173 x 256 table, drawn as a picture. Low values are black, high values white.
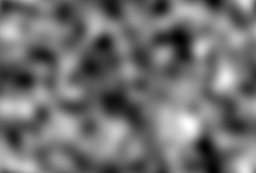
The halves do not mirror each other. No overall slope runs across the table. No single row or column stands out from its neighbours. The values follow a bell shape. There are no lone odd cells. The texture varies smoothly and slowly.
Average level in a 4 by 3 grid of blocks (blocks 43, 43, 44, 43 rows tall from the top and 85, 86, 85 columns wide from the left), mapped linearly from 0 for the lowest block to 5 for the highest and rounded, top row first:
3 2 4 | 1 0 4 | 5 1 5 | 4 3 3
